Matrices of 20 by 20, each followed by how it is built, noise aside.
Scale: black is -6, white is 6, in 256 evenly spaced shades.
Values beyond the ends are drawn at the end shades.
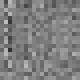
low rank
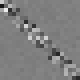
banded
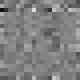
low rank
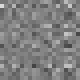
low rank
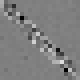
banded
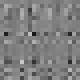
low rank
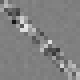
banded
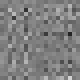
low rank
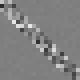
banded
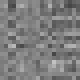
low rank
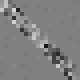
banded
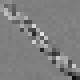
banded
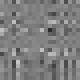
low rank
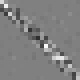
banded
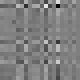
low rank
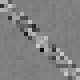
banded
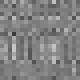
low rank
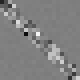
banded
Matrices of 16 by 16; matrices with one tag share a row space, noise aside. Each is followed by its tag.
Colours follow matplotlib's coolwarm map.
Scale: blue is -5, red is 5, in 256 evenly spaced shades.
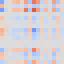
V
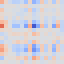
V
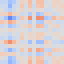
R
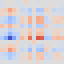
R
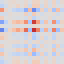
V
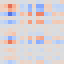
R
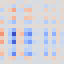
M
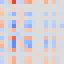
M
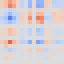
R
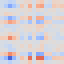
R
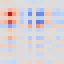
R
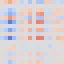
R
